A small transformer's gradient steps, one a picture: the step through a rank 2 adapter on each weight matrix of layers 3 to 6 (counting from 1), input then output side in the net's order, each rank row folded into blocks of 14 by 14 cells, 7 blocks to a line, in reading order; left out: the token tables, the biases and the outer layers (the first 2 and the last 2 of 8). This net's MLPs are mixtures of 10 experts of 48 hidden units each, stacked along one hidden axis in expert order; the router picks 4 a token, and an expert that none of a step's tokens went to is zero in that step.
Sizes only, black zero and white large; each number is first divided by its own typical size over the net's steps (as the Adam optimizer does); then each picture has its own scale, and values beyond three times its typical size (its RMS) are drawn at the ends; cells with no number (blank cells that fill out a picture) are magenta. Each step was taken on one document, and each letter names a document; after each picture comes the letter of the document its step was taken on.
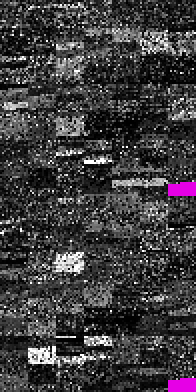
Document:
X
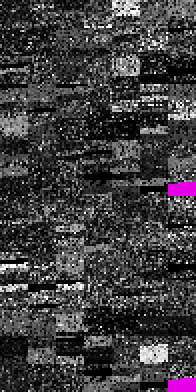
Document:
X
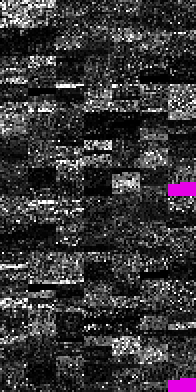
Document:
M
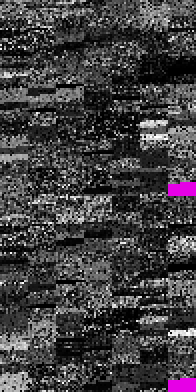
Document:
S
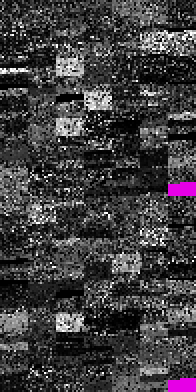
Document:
X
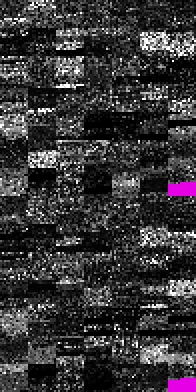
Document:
M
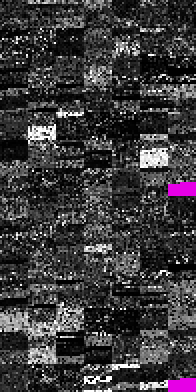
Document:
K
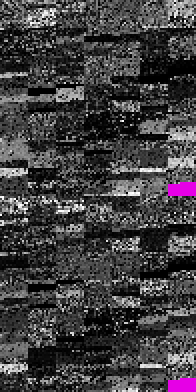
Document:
S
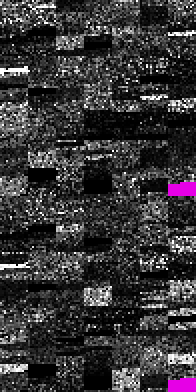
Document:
M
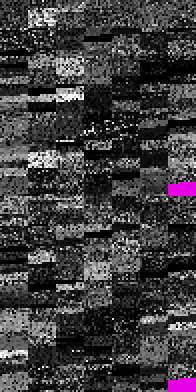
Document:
S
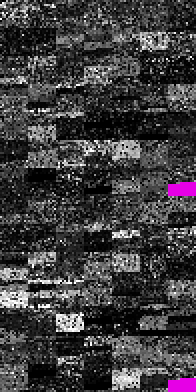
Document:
X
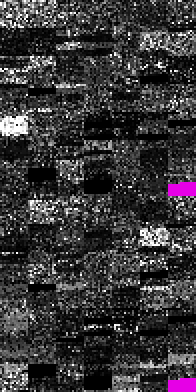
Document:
M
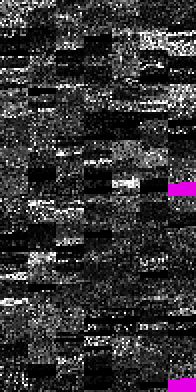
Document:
M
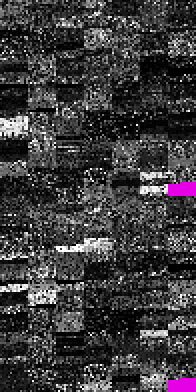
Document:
K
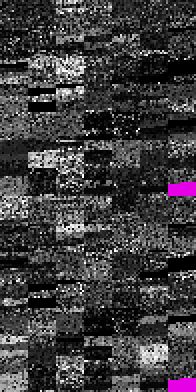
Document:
S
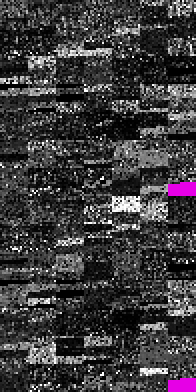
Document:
K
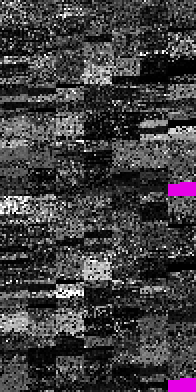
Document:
S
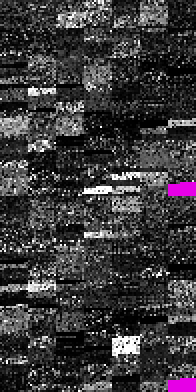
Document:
K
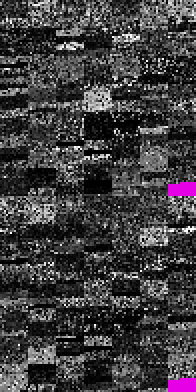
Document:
X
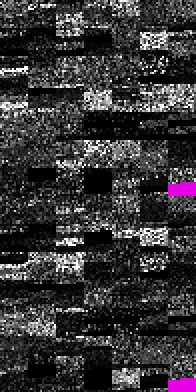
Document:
M
